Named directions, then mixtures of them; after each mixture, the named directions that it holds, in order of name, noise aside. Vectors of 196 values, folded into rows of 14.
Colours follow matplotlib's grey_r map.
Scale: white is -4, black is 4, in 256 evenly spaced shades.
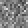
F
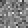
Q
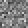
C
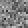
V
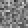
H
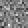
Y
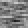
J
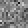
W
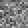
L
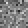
C, L, Q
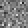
C, L, Y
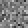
F, H, V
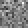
F, H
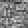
J, V, Y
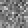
F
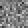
F, L, Y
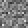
C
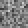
H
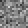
C, L, Q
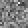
W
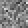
F, V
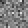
Q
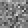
F, J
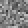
C, Q, V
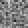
H, J, Q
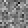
C, F, W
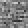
J, W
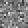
C, Q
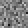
V, Y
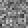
C, L
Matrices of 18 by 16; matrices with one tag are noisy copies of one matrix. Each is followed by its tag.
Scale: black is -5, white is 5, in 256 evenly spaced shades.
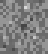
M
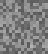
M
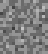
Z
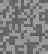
Z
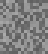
M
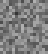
Z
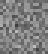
M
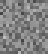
M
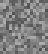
Z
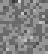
Z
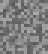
Z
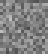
M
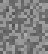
Z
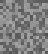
M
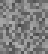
M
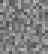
Z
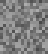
M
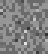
M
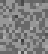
M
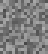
Z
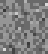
M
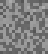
M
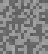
Z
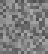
M
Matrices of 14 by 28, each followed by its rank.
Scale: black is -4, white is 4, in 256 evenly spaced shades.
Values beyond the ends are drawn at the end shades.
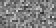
full rank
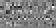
three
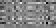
three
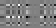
one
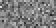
full rank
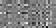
three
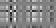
one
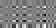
one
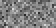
full rank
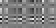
one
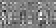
three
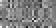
three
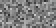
full rank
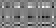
one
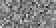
full rank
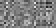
three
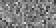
full rank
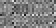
three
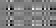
one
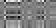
one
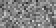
full rank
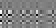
one
